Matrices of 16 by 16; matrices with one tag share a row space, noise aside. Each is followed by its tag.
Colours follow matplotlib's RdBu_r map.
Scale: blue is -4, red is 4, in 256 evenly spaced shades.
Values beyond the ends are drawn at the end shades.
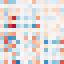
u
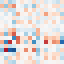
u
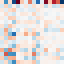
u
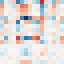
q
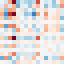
u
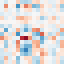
q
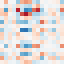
q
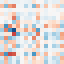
u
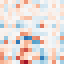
q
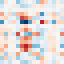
q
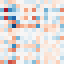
u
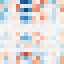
q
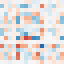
q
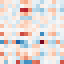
q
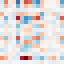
q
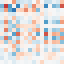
u
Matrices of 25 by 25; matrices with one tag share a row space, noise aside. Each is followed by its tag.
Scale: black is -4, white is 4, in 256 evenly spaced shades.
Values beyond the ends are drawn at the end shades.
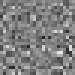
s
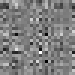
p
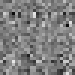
s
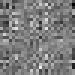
p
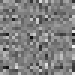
p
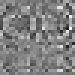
s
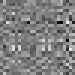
s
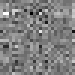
p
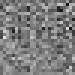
s
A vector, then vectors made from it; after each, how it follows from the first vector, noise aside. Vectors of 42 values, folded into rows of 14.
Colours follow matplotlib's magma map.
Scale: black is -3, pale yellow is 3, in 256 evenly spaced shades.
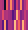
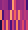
wrapped around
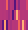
partly zeroed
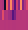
partly zeroed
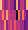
wrapped around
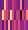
wrapped around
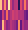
wrapped around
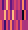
wrapped around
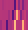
partly zeroed
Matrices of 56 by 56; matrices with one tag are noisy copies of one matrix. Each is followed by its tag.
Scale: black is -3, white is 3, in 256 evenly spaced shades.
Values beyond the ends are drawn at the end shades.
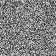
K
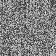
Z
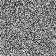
K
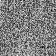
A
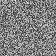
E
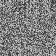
Z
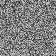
K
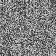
Z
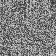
Z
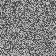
K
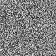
E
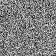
E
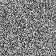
E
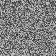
K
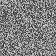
E
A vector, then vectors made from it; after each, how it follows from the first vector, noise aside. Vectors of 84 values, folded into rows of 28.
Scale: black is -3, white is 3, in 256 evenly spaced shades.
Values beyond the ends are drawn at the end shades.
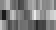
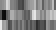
copied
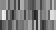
sign-scrambled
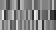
sign-scrambled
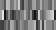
sign-scrambled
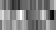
reversed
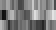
copied
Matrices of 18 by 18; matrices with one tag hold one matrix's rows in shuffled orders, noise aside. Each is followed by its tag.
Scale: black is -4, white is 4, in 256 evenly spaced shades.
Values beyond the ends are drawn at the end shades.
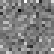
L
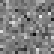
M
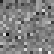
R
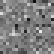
M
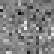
L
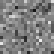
M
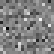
R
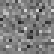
L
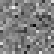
M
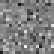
L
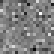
M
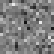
M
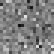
L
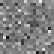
R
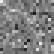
M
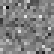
R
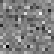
R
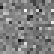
L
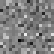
L
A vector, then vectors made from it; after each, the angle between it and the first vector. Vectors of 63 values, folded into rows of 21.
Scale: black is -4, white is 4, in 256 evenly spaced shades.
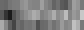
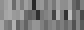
partly opposed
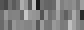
orthogonal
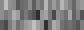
partly opposed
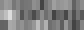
nearly opposite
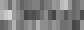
nearly opposite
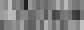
partly opposed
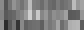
partly aligned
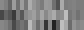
partly aligned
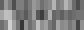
partly opposed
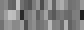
partly opposed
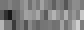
nearly parallel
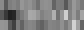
nearly parallel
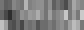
nearly parallel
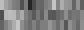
partly opposed
